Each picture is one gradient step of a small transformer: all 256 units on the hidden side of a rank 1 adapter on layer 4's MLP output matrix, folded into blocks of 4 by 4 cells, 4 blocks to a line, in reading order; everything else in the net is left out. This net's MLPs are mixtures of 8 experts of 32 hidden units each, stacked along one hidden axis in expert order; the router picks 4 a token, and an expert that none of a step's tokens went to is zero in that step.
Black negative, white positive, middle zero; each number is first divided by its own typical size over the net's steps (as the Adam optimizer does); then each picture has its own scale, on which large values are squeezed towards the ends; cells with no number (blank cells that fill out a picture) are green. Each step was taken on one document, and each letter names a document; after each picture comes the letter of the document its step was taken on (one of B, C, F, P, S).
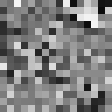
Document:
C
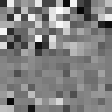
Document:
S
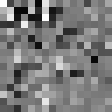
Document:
S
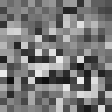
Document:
C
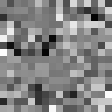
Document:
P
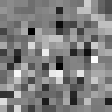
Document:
P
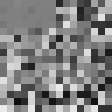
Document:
C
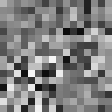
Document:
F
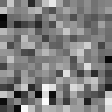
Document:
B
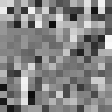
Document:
B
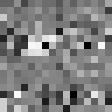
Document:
P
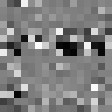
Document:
S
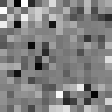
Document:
F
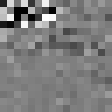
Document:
S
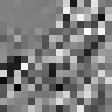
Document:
C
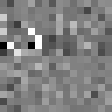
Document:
P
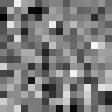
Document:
B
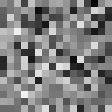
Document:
C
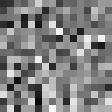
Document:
F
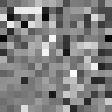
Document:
F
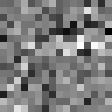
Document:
P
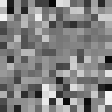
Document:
B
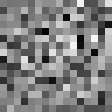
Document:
C
